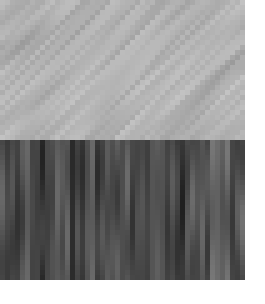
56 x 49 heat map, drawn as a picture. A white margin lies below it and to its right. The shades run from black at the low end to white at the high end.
It is made of 2 by 1 panels. Panel 1,1: high, slanting up to the right, faint in contrast. Panel 2,1: low, streaked downward.
